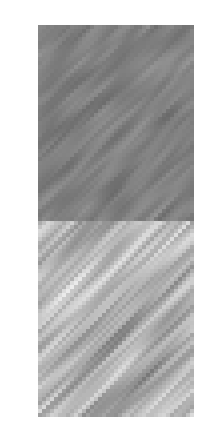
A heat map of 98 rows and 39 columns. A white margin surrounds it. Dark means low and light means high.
It is made of 2 by 1 panels. Panel 1,1: middling, slanting up to the right, faint in contrast. Panel 2,1: high, slanting up to the right.
